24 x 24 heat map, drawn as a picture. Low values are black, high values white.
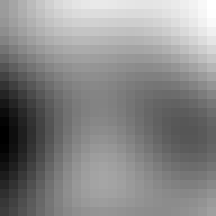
There is an overall slope up to the top right. No regular stripes run through it. The texture varies smoothly and slowly. The middle left is the ninth with the lowest average. The top right is the ninth with the highest average. There are no lone odd cells. The histogram is bell-shaped.
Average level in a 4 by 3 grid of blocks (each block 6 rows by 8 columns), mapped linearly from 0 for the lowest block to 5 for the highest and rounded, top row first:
445
122
021
132
